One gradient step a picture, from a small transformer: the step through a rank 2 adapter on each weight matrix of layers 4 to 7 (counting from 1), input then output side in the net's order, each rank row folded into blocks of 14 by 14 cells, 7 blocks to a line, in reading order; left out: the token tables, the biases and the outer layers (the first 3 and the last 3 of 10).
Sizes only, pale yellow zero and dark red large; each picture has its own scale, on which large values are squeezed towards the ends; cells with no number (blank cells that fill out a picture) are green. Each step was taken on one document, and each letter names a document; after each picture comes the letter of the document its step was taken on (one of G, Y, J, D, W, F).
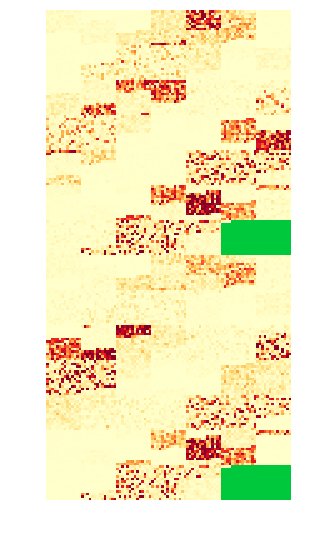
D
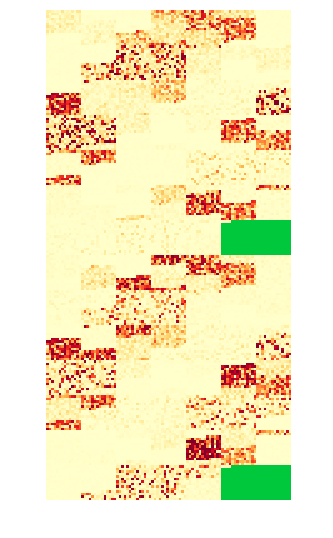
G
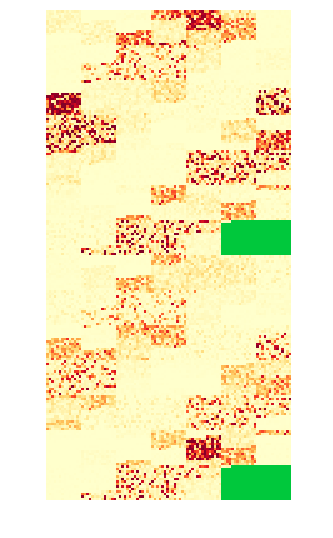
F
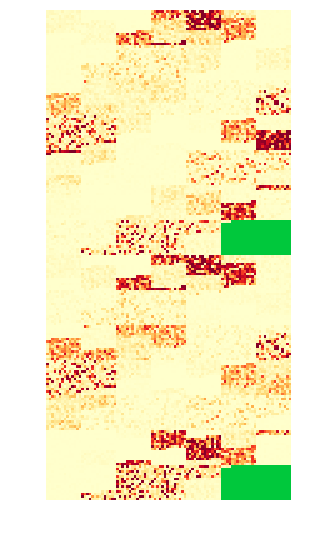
G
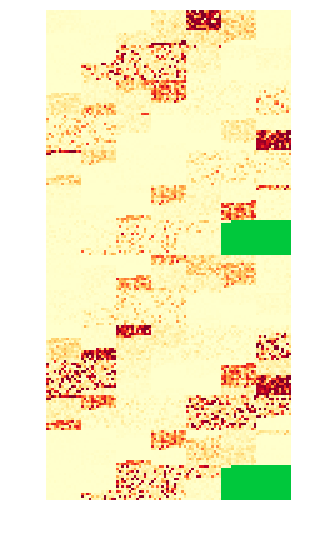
D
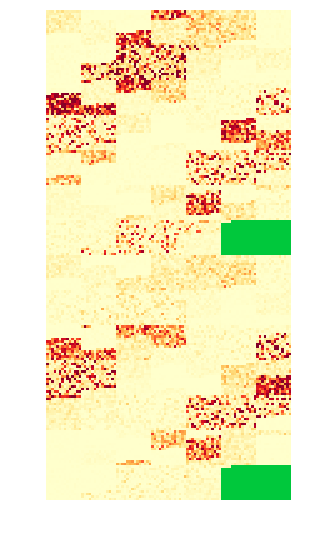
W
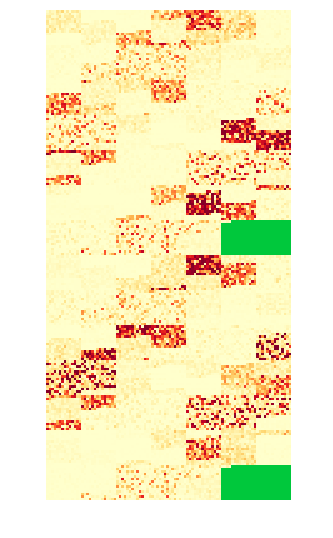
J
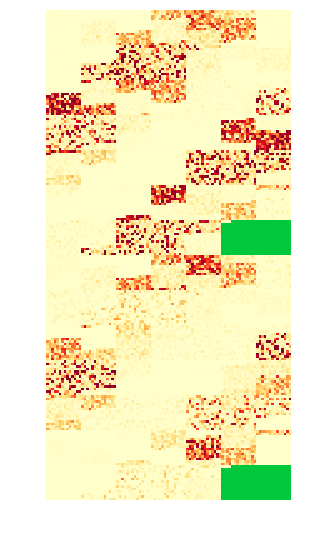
F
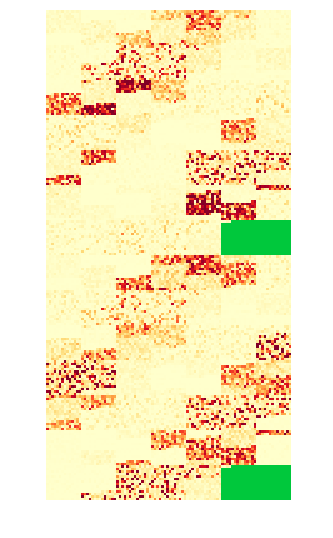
J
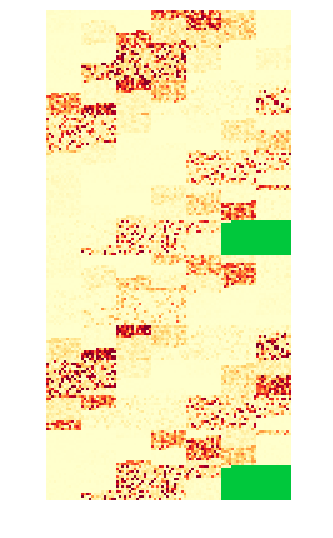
D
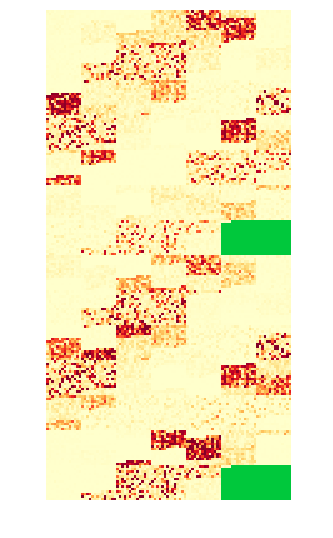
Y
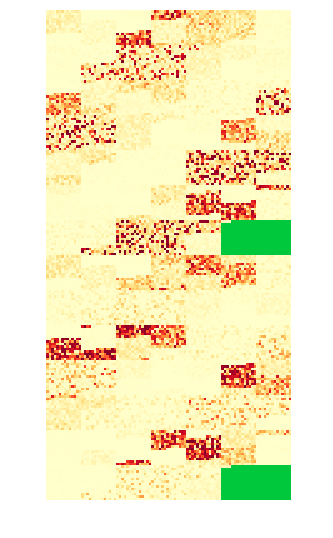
F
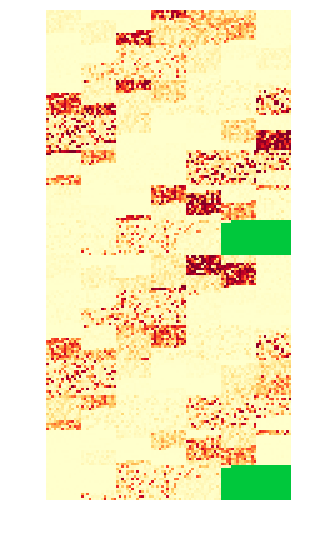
G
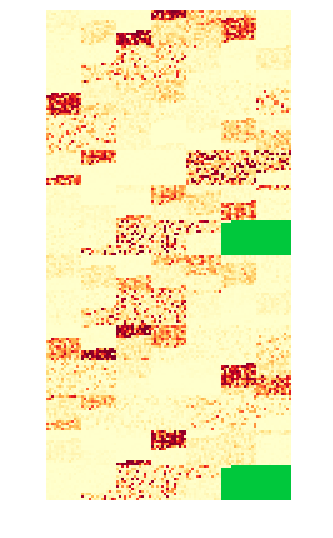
Y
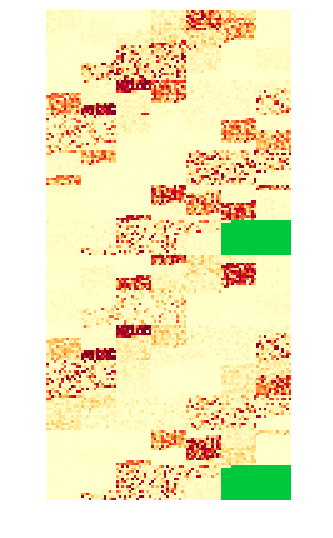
D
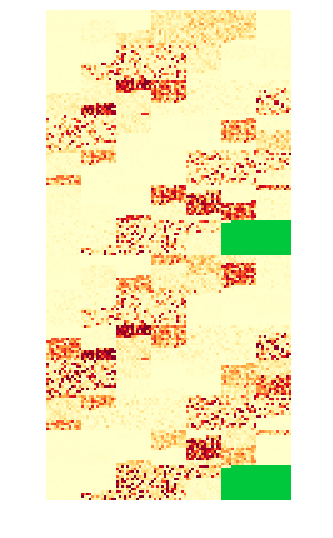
D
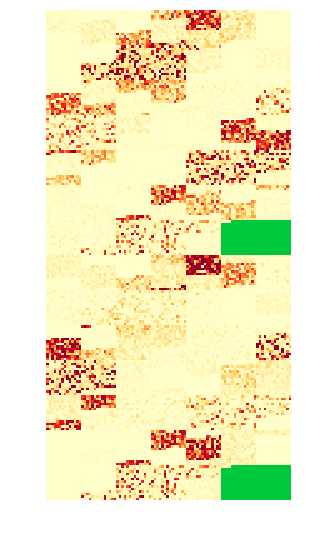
W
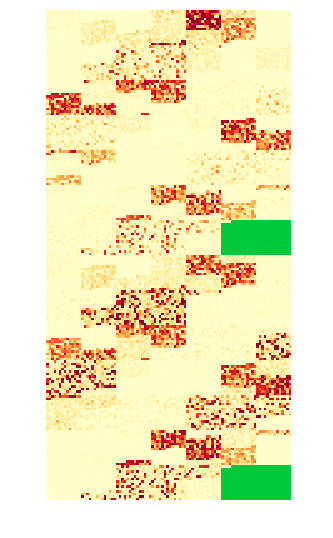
Y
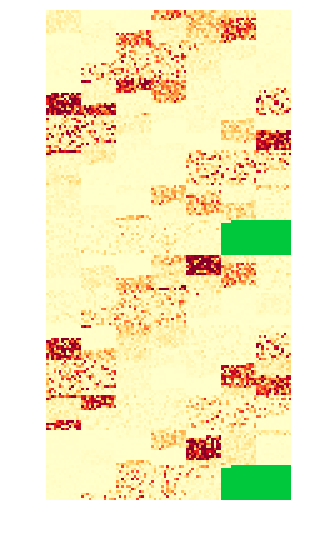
F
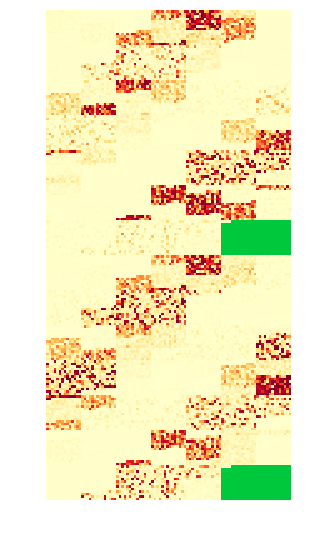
G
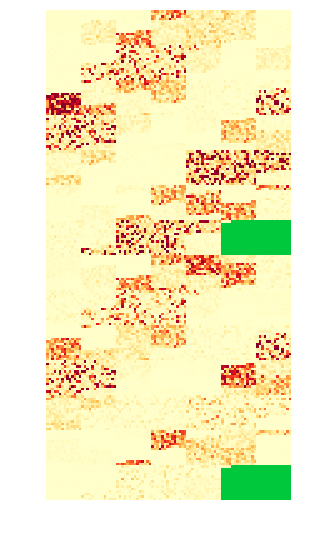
F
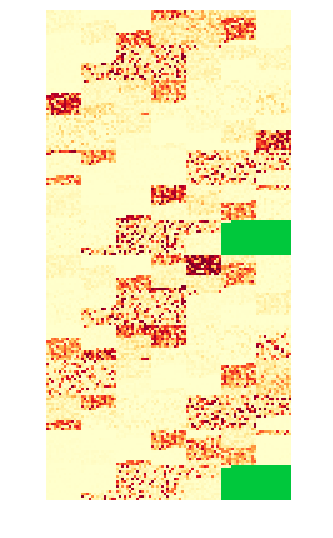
G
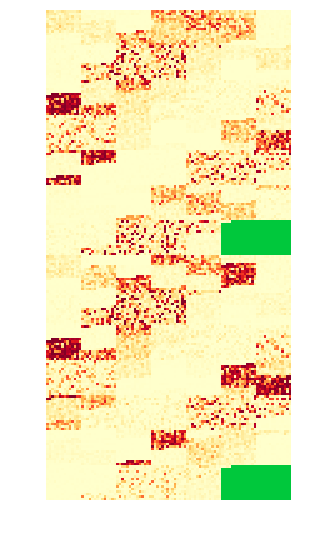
Y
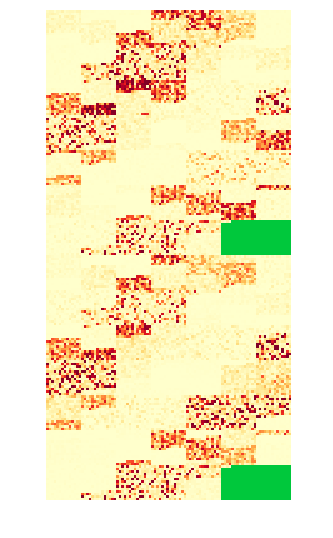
D
